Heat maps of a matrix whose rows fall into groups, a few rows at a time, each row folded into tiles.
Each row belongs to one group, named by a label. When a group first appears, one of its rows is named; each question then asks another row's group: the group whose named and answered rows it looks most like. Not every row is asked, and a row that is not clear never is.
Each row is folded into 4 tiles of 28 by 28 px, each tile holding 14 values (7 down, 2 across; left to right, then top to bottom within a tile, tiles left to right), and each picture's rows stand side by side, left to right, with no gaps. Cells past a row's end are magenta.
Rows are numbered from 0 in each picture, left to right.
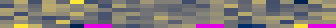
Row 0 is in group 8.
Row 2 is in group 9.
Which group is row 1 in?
9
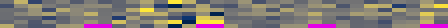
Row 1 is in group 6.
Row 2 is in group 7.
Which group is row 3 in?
7
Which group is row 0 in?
7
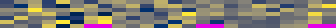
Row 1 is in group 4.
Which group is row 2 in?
7
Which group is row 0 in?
6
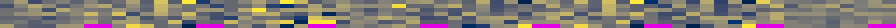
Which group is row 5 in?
8
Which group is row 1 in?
8
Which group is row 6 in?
9
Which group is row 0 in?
7
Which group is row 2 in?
6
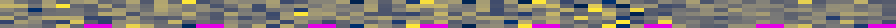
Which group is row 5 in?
6
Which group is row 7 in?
8
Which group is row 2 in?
4
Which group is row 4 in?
9
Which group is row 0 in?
4
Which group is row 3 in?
9
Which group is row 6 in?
7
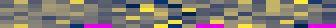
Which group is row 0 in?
8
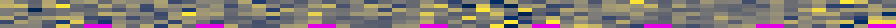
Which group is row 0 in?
4
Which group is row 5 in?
8
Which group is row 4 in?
6
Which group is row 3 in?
7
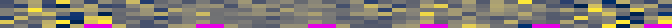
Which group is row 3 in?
7
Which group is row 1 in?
7
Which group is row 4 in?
8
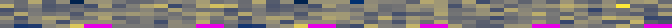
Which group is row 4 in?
7
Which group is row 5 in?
4
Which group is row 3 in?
9
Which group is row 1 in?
7
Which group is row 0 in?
9
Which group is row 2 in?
9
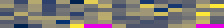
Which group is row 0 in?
9
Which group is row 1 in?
7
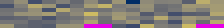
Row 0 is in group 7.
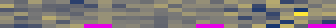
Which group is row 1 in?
7
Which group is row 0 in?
9
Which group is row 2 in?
4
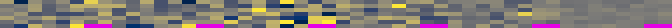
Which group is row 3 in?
4
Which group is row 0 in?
9
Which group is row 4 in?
4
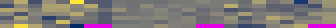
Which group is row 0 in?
8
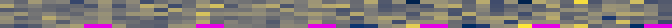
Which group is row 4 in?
9
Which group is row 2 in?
7
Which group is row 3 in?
9
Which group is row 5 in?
8
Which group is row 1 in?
7
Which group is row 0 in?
9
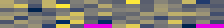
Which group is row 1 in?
8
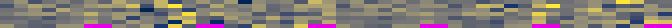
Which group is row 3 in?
7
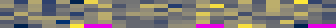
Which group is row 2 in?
8
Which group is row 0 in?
9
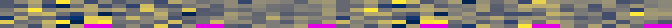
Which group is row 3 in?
6
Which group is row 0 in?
6
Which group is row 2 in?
9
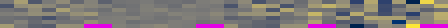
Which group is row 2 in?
7
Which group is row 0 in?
7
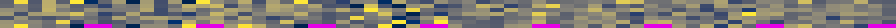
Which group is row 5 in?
6
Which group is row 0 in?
8
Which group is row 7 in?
8
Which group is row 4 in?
7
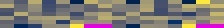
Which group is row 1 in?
9
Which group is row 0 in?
9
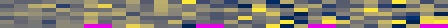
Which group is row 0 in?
7
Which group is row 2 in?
6
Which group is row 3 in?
6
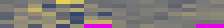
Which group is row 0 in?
6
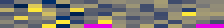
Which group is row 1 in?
4
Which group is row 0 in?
6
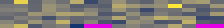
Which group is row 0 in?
8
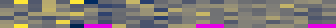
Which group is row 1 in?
7
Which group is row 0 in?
8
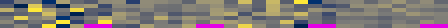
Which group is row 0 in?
6
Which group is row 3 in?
7
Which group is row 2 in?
8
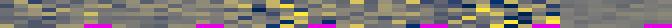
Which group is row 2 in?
4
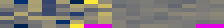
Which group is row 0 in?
9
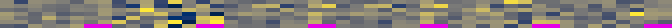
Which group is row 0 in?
9
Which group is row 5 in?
4
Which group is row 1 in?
6
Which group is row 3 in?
7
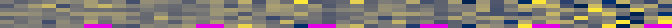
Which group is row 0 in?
7
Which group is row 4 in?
9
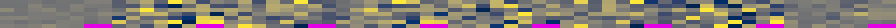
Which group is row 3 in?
6
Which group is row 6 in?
6
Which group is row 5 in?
8
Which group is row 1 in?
6
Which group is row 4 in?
4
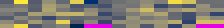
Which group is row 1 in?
6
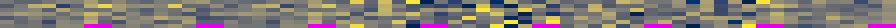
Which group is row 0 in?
7
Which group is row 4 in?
6
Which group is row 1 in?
4
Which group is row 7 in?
9
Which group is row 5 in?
6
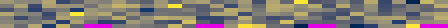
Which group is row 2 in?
8
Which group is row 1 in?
4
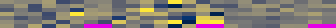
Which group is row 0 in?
4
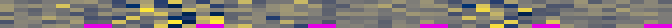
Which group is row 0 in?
4
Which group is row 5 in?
7
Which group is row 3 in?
7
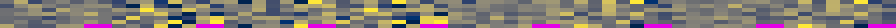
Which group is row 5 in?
8
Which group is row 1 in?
6
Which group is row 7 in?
8
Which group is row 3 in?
6
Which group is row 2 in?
9
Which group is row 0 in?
7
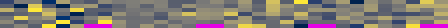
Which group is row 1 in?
4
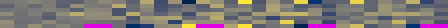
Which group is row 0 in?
4
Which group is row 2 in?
8
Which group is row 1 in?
9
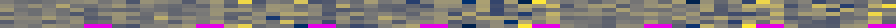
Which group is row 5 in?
7
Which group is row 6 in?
9
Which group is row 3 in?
9
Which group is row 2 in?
8
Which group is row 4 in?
9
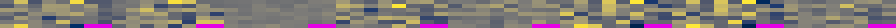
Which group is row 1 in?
6
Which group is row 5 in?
8
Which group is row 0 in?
8
